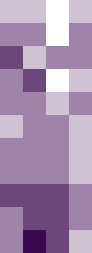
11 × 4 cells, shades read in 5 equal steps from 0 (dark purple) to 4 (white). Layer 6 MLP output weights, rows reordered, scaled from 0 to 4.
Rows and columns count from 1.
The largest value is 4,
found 3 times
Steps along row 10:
down same up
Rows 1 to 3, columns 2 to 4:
3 4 3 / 2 4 2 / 3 2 2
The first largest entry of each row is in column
3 3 2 3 3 1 4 4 4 1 4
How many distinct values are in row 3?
3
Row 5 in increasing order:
2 2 2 3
